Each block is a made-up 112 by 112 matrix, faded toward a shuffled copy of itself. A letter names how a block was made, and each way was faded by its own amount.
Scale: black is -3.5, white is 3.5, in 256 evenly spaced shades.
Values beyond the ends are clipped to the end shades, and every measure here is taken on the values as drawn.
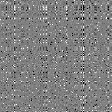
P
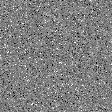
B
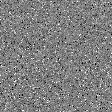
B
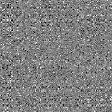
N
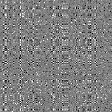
P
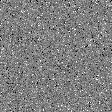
B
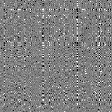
P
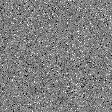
B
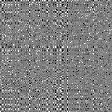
P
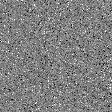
B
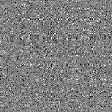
N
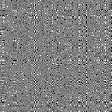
P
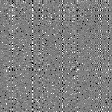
P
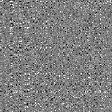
N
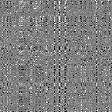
P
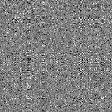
N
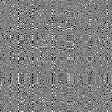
P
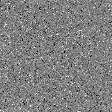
B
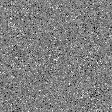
B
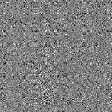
N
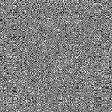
N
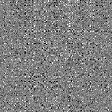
N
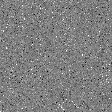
B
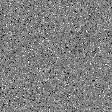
B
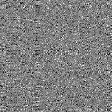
N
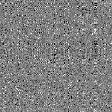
N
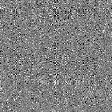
N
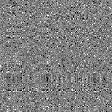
N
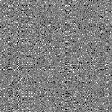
N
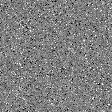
B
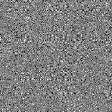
N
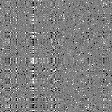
P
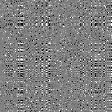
P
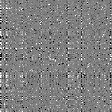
P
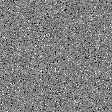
B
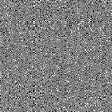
N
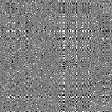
P
